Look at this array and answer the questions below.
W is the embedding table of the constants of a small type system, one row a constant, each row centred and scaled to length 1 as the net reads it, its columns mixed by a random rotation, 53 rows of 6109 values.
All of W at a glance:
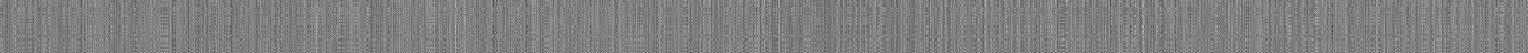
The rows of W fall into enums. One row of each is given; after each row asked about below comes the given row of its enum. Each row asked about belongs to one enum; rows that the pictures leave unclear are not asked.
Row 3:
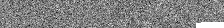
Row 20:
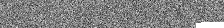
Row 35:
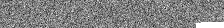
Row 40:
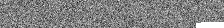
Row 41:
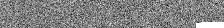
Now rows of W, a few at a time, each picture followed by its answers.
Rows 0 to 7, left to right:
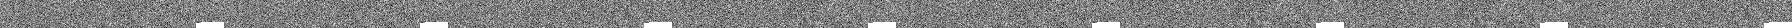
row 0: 41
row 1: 41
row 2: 20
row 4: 41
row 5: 3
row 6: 3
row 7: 20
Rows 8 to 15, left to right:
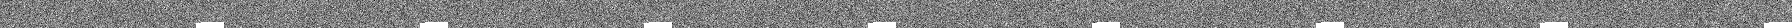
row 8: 35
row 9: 20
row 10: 35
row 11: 20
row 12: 41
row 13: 20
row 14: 35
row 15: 3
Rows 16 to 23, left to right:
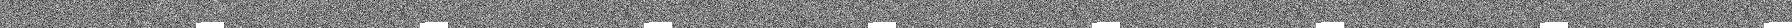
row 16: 3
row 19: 40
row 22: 40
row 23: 20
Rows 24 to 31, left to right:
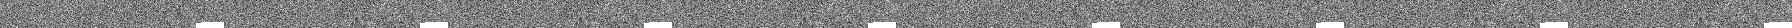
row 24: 20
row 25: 3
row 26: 3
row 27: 3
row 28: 20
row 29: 40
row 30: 3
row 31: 3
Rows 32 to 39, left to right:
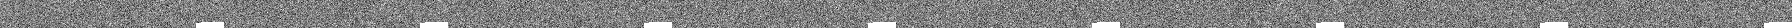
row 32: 41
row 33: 3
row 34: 40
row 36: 20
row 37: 3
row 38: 40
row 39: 40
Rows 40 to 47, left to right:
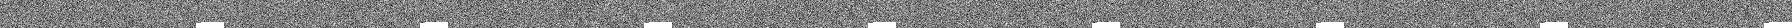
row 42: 3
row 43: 20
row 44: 41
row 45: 40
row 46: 41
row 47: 20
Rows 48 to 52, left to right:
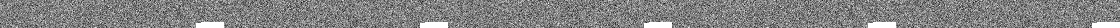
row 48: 20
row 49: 40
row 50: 41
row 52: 40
